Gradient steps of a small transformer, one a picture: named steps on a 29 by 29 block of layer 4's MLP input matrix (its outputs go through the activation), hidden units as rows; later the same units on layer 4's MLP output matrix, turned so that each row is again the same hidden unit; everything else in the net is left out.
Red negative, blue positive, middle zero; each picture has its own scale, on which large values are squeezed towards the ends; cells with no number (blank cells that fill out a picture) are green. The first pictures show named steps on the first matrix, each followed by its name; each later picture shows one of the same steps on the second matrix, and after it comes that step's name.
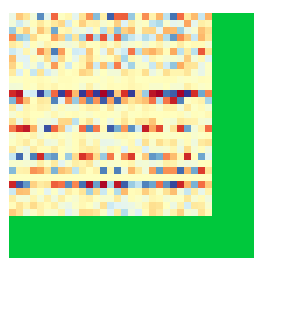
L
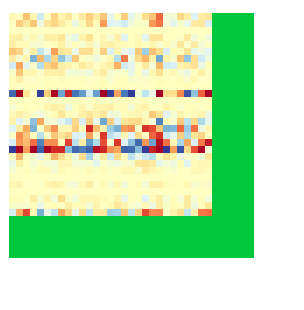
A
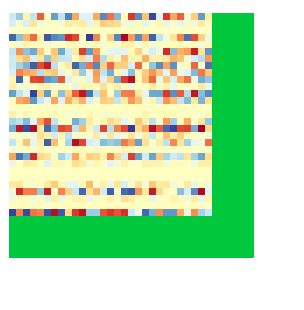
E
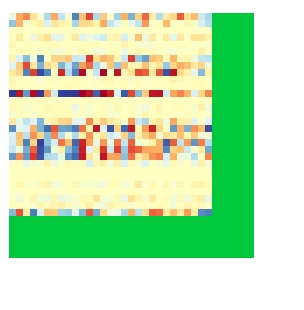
A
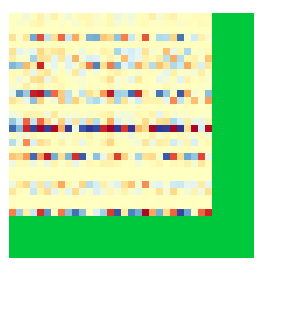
E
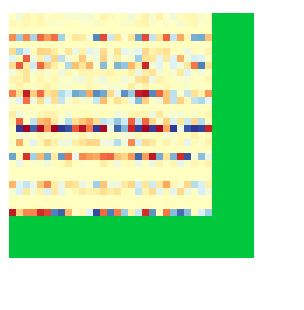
E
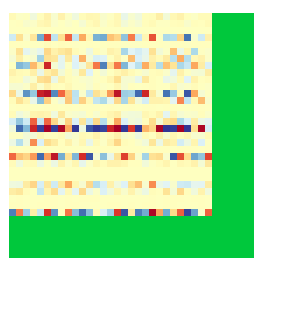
E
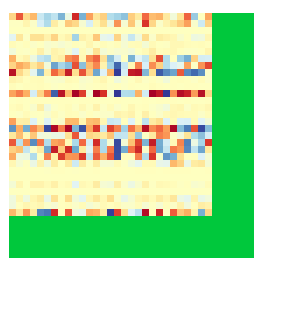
A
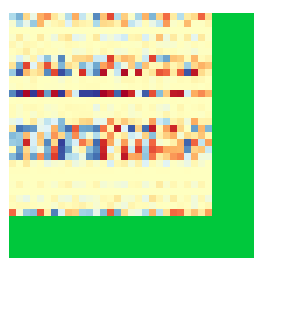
A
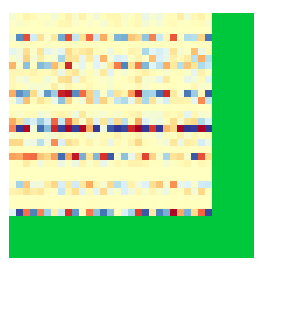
E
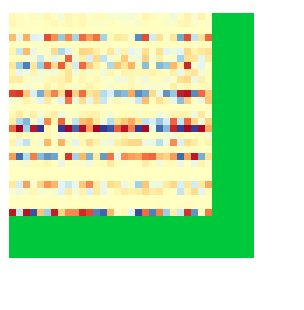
E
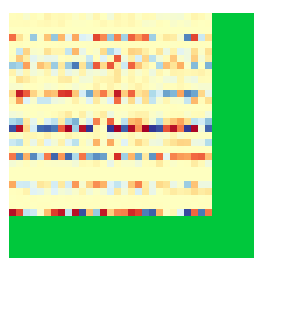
E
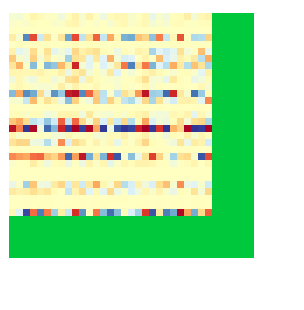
E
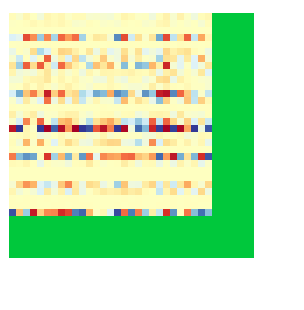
E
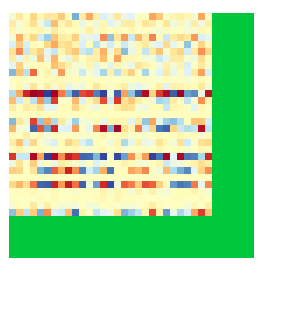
L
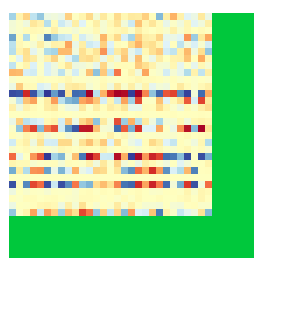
L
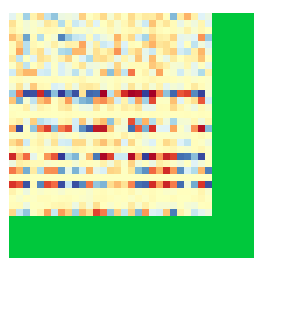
L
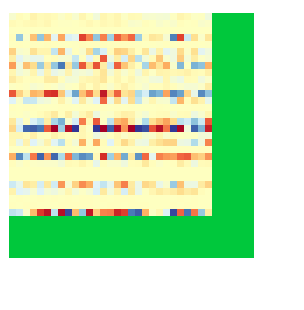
E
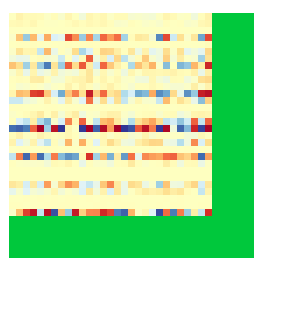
E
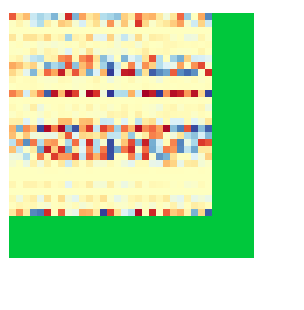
A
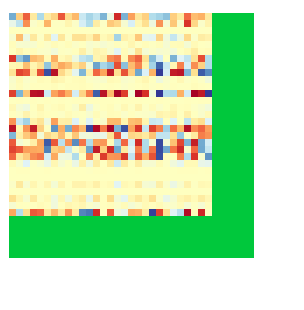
A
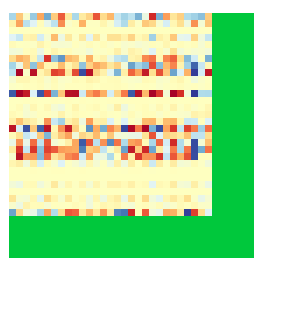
A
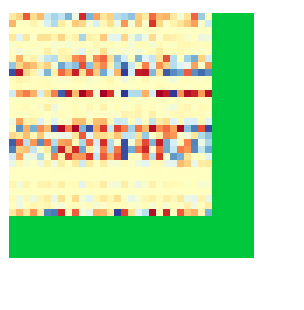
A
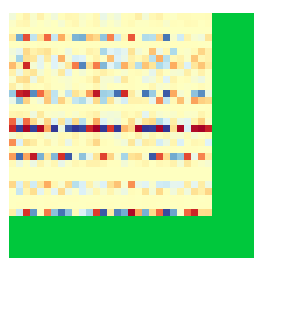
E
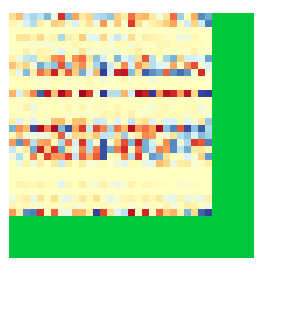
A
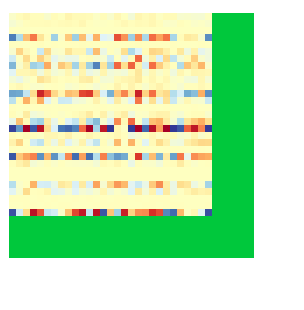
E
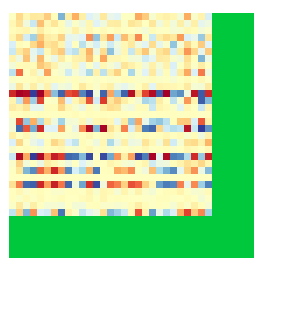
L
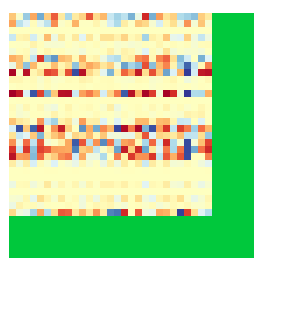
A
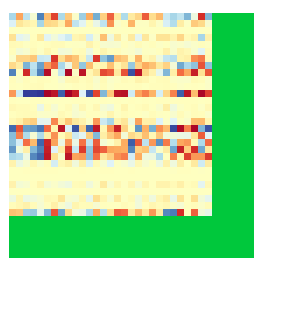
A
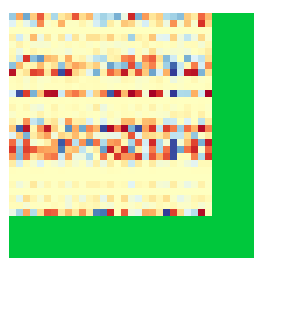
A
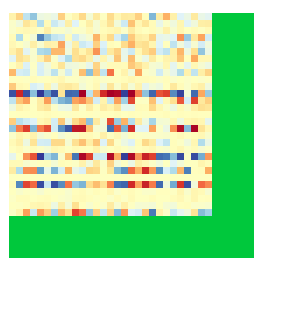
L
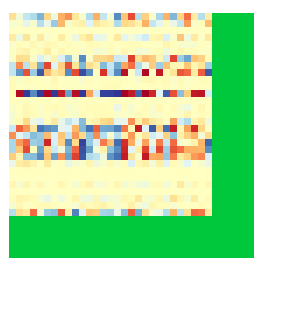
A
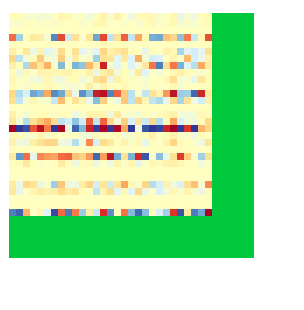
E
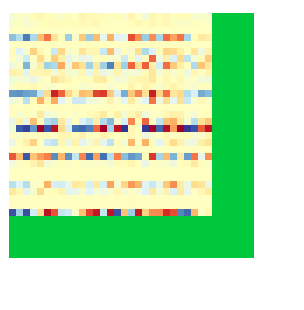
E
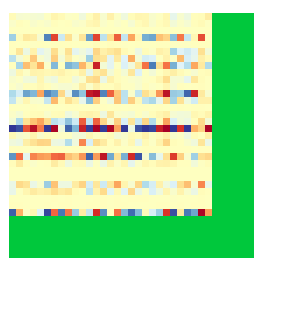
E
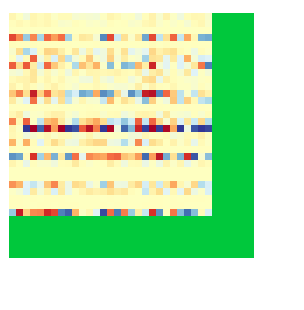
E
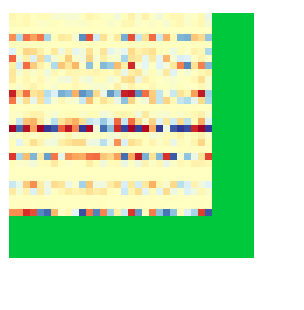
E
